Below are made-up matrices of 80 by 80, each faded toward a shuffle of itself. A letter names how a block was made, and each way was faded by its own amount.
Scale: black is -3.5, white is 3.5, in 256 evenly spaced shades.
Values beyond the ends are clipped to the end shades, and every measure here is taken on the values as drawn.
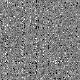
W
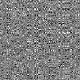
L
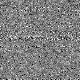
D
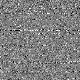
D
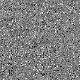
W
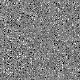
W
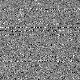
D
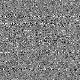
D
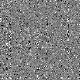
W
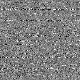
D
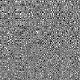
L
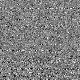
D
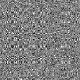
L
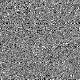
D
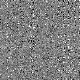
W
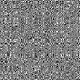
L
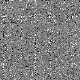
W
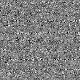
D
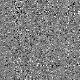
W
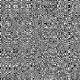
L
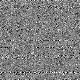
D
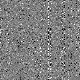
W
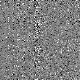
W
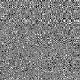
L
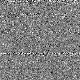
D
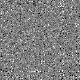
W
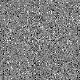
W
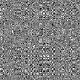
L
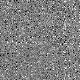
W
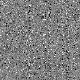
W
